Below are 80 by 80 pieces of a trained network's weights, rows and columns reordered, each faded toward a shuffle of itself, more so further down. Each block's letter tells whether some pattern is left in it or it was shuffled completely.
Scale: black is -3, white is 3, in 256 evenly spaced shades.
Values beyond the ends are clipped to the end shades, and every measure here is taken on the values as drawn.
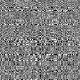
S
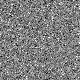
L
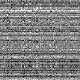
S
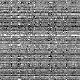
S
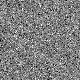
L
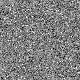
L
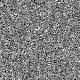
L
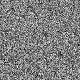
L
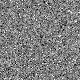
L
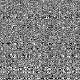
S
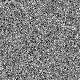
L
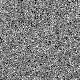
L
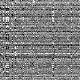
S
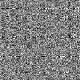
S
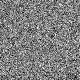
L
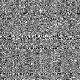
S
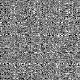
S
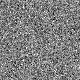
L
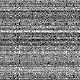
S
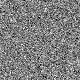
L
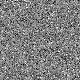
L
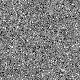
L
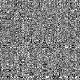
S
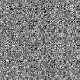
S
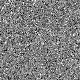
L
